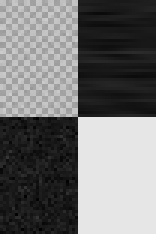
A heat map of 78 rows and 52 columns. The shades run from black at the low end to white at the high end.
It is made of 2 by 2 panels. Panel 1,1: high, checkered. Panel 1,2: very low, streaked across, faint in contrast. Panel 2,1: very low, fine-grained, faint in contrast. Panel 2,2: very high, flat.
